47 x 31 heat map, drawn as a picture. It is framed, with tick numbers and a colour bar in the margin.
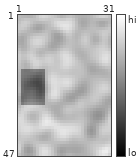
Ninth with the lowest average: middle left. Odd patch: lower, in the middle left. Roughest part: middle left. Histogram: skewed, a long tail of low values. Grain: blotchy.
